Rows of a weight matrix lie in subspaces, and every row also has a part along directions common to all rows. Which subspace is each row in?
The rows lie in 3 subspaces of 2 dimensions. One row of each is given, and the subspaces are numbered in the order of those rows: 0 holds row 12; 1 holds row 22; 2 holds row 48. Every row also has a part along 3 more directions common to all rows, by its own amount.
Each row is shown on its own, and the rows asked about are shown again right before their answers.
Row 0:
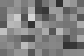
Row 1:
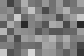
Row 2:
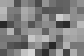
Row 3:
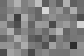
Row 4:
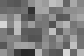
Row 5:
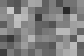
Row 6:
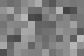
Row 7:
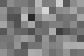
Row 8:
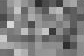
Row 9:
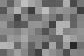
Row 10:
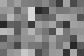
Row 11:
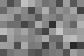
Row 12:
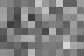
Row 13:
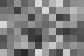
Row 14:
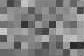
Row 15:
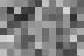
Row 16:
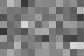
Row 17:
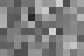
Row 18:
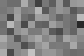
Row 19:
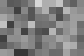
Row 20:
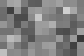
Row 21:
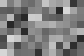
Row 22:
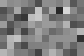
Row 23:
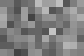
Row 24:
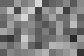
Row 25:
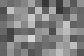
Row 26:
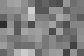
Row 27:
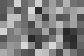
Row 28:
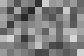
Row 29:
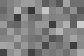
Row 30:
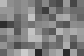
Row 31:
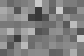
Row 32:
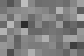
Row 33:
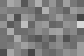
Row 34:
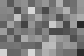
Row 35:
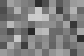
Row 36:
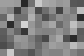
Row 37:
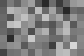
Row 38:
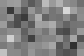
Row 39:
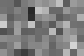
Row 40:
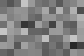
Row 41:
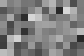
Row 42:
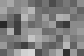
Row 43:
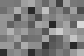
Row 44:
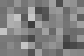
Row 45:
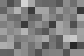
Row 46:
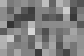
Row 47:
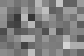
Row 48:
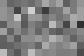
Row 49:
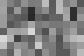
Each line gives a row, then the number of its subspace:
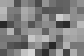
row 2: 0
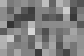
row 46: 1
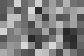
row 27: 0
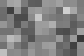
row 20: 1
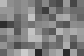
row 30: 0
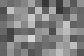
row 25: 1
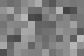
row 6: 1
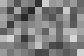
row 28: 1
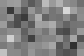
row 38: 1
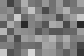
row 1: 2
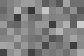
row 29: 2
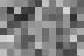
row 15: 1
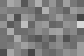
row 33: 2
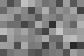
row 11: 2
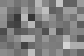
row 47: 0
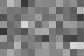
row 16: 2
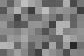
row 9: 2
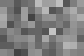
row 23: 0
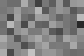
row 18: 2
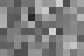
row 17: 0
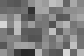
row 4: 0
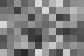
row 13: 0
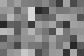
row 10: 0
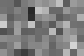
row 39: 0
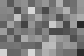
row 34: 2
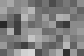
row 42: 0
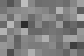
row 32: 2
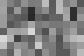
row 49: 1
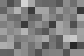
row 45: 2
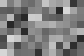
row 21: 1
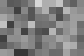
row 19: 0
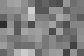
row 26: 0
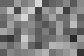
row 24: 1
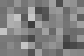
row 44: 0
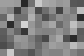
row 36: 2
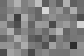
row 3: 2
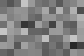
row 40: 2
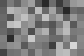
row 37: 1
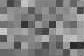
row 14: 2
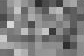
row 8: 0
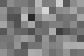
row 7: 0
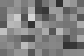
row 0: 0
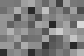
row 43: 2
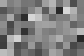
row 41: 1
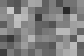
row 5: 1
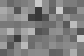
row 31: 1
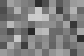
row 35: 1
